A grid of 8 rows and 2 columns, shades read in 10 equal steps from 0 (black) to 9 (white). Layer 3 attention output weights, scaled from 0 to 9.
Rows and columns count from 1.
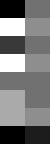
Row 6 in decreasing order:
6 4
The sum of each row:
4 14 6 14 8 10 11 1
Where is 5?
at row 2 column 2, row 4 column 2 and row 7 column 2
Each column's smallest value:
0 1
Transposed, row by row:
0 9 2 9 4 6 6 0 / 4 5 4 5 4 4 5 1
